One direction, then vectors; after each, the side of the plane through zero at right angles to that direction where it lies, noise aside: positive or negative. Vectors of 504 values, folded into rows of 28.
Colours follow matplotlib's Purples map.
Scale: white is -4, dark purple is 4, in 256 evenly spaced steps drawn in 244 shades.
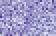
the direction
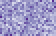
positive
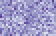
positive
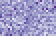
positive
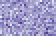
negative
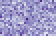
positive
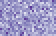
positive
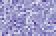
negative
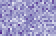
positive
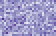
negative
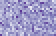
negative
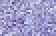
negative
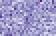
positive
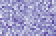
negative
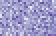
negative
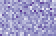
negative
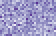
positive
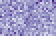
positive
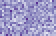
positive
